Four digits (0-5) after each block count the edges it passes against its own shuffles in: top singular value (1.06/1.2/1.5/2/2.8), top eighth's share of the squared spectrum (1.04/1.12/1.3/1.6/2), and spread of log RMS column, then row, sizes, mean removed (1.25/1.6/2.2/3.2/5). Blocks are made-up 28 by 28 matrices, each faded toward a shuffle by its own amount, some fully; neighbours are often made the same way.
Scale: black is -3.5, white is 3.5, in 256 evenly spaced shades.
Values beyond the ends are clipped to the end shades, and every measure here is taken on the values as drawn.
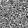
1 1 0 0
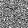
0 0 0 1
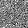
0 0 0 0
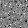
0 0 0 0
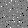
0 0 0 0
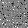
2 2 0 0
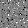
1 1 0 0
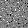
0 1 0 0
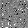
1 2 1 0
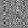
3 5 3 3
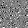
2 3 1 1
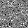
1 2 0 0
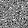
0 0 0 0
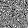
0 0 0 1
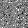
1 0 0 0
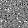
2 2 0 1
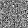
0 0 0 0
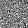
0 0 0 0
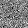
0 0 0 1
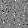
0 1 0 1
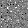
1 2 2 0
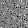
0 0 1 0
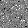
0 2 0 0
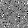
1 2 1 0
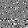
3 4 1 2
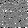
2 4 0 1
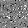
2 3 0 2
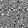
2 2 0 0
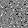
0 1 1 0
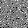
2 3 0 1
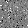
1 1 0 0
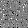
2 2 0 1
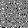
2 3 0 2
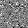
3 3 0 1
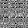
3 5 2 2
